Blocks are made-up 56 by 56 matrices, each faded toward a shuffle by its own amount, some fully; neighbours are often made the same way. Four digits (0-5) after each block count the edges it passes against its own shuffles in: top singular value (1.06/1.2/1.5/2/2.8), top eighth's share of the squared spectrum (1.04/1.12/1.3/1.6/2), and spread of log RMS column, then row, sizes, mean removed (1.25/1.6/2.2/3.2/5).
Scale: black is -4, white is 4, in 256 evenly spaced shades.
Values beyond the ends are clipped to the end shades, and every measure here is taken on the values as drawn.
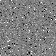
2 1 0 0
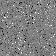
0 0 0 0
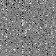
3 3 2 0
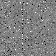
2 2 1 0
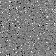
3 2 1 1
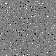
1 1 0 1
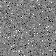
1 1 0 0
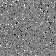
0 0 0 0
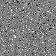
0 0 0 0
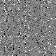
3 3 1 1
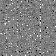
3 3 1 0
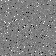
0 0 0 0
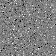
0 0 0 0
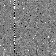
3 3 2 0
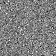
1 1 0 0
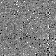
3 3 1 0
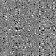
4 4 2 1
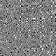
4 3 2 1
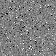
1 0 0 0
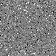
0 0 0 0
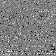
1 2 0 2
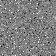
0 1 0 1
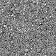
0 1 0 0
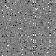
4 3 2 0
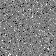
2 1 0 0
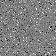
1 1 0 0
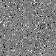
3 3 1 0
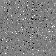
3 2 1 1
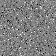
2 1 0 0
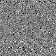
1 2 0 2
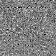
1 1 0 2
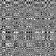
5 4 3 3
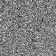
0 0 0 0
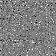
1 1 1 1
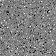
1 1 0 0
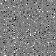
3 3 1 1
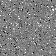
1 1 0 0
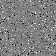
1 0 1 0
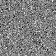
2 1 0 0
